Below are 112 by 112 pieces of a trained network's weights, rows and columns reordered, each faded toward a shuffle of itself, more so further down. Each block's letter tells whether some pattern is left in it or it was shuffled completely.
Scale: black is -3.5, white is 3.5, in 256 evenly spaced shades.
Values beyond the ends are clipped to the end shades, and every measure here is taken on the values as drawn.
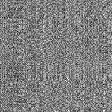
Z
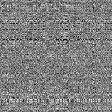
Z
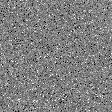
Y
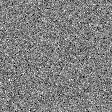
Y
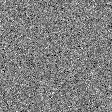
Y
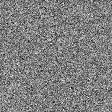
Y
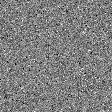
Y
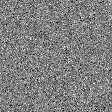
Y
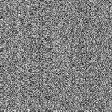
Z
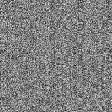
Z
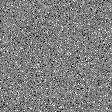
Y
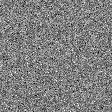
Y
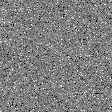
Y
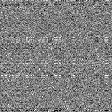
Z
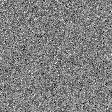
Y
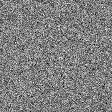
Y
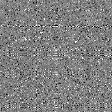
Z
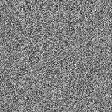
Z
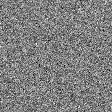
Y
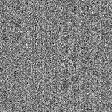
Z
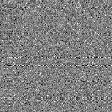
Z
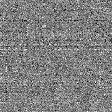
Z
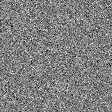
Y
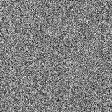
Z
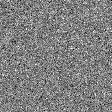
Y
